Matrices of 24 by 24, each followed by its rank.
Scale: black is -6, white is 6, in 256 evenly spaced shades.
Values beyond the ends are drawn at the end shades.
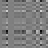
one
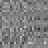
three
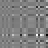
one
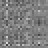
three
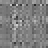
three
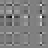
one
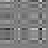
one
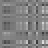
one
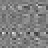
three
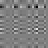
one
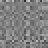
three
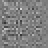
three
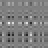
one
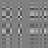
one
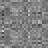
three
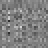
three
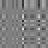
one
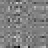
three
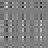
one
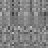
three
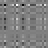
one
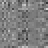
three
